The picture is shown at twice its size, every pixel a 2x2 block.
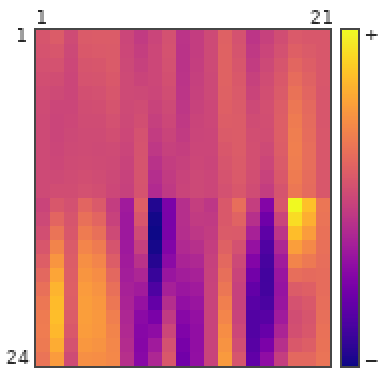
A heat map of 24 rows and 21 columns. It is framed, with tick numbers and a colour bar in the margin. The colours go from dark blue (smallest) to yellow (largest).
Seam: horizontal, 50% of the way down, the top part calmer. Calmest part: top left. Grain: streaks running down.
